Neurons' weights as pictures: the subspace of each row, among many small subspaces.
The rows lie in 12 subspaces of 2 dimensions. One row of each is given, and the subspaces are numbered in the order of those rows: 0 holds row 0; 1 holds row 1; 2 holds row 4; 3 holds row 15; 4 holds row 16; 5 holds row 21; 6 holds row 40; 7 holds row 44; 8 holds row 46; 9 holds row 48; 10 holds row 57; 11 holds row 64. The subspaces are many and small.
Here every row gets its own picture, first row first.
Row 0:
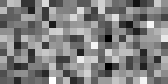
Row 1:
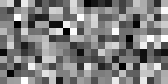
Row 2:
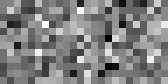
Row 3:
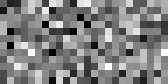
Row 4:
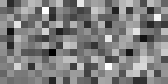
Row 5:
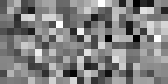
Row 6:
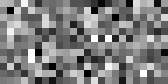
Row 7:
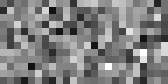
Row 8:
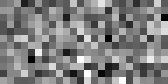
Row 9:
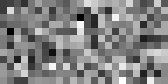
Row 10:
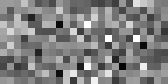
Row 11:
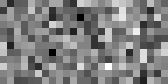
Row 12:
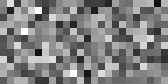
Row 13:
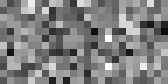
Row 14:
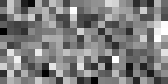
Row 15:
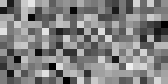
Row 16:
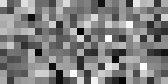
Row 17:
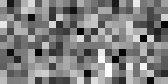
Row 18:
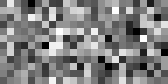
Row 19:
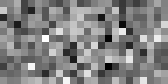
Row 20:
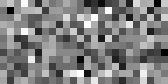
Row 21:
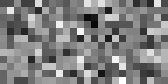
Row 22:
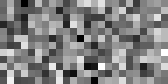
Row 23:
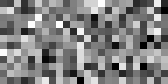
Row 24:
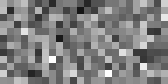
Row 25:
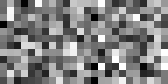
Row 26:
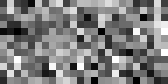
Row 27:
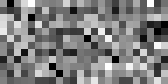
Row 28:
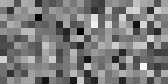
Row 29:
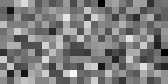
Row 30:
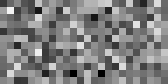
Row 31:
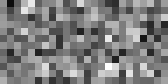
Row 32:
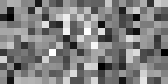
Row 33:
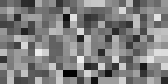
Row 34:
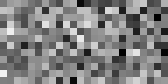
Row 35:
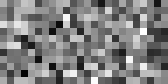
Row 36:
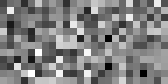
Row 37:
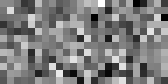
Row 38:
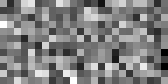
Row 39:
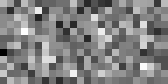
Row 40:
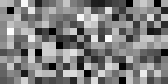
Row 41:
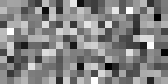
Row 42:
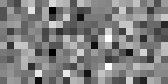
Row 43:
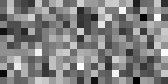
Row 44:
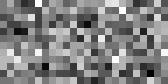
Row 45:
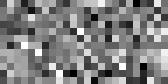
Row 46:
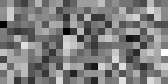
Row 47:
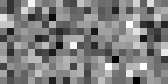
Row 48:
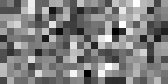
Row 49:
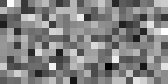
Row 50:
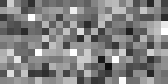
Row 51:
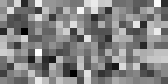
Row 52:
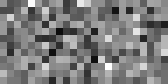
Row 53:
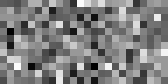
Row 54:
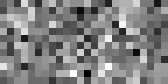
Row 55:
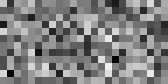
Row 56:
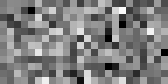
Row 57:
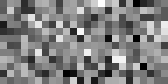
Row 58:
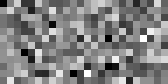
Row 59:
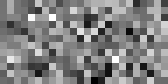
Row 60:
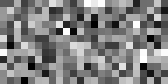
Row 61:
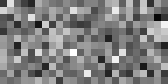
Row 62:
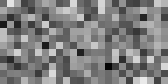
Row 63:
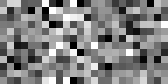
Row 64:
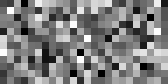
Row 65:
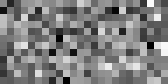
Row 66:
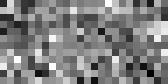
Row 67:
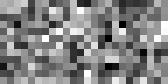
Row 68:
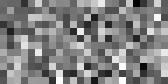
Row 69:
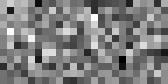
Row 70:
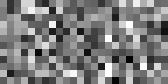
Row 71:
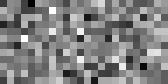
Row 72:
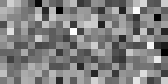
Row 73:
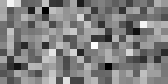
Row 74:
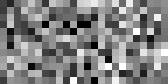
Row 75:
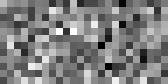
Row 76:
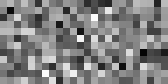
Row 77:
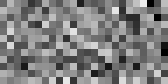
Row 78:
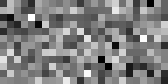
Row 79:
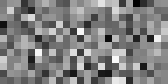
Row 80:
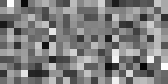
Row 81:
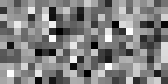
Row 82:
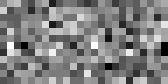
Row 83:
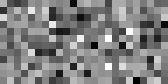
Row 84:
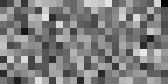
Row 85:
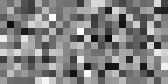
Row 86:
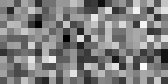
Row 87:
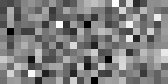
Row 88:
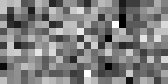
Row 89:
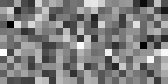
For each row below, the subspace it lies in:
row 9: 6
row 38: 8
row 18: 2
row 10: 10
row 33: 0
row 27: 3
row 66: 3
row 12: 11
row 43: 3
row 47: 2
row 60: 1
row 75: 1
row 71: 0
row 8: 5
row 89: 1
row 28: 1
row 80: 8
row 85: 1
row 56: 1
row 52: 2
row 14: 3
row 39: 11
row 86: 1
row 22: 0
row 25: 8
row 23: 1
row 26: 3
